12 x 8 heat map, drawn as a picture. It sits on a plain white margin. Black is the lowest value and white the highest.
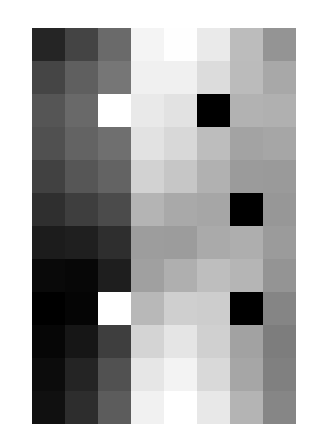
Lone odd cells: 5, 2 higher and 3 lower than their neighbours. Calmest part: top middle. Seam: vertical, 40% of the way across, the right part higher.
